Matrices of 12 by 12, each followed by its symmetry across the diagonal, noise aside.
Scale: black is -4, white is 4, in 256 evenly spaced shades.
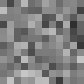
antisymmetric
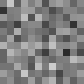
antisymmetric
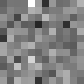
neither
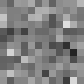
neither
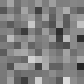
antisymmetric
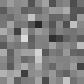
antisymmetric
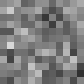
neither
